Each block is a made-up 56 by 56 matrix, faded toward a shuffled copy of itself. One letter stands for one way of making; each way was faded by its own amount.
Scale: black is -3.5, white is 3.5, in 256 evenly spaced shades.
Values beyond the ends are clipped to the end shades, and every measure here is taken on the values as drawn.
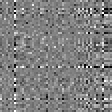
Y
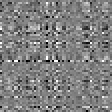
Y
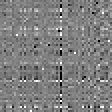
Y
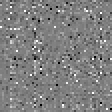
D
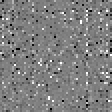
D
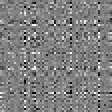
Y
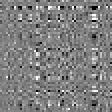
Y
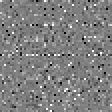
D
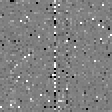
D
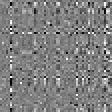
Y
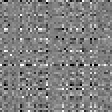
Y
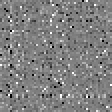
D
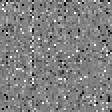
D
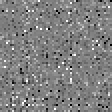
D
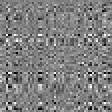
Y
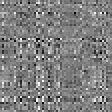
Y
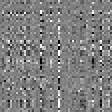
Y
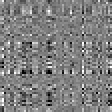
Y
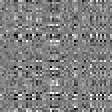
Y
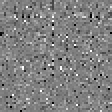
D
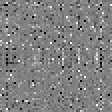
D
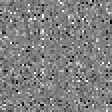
D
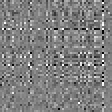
Y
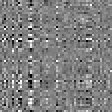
Y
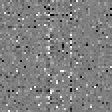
D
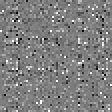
D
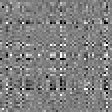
Y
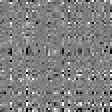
Y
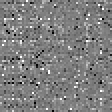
D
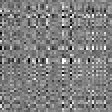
Y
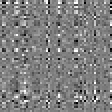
Y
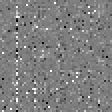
D
